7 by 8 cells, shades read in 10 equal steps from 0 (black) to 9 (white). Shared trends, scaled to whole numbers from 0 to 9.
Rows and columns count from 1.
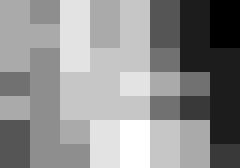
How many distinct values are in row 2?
6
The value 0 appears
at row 1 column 8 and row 2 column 8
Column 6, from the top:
3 3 4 6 4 7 7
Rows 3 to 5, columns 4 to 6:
7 7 4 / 7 8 6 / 7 7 4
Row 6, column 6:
7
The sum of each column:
34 36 49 49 54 34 21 6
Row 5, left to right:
6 5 7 7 7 4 2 1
